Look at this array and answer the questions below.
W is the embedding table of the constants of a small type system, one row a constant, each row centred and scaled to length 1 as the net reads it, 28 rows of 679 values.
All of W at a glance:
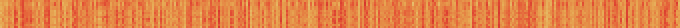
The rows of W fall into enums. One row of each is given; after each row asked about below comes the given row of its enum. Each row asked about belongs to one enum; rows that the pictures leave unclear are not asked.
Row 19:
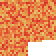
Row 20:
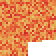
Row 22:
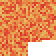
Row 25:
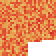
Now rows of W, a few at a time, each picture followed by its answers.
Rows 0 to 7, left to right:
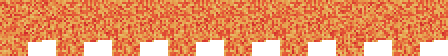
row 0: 20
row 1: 25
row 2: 25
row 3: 25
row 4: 25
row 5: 25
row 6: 22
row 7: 25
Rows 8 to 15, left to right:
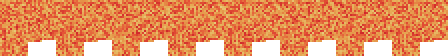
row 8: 25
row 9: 22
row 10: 20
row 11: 22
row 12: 22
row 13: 19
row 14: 20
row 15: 22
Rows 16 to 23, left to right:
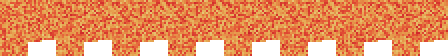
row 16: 25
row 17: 20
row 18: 19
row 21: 19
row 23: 20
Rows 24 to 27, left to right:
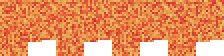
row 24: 22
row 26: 22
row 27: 19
